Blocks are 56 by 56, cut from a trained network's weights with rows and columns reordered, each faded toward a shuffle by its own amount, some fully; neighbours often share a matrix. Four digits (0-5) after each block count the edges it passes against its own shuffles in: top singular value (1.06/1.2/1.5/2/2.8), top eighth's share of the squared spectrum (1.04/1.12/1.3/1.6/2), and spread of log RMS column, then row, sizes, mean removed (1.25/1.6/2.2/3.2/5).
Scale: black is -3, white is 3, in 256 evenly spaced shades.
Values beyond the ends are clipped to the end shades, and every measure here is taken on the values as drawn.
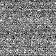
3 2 0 0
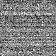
3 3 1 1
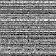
5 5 2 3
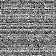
4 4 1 2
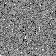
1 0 0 0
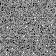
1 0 0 0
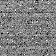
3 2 1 0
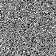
2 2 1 1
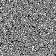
0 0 0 0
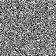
2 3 0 1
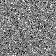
0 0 0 0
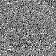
2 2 0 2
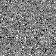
2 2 0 1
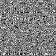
3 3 0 2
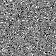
0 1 0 0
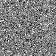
0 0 0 0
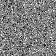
0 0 0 0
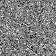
0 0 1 0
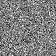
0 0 0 0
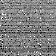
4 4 2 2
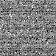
3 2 1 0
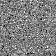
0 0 0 0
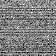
4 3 1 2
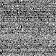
3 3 1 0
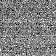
2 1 0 0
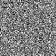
3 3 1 1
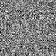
3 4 0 2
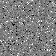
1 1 0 0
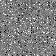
2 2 0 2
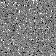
0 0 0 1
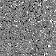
2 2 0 1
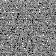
1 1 0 0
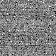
2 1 1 0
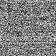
2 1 0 0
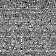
2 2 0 0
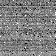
3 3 1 1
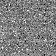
0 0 0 0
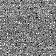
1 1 0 0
